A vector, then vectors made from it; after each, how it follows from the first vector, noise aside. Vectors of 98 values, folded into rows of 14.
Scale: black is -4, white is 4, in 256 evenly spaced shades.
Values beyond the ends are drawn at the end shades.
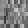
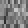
copied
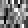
scaled up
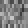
reversed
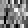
scaled up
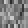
reversed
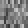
copied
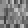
copied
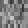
reversed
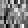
scaled up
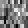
scaled up
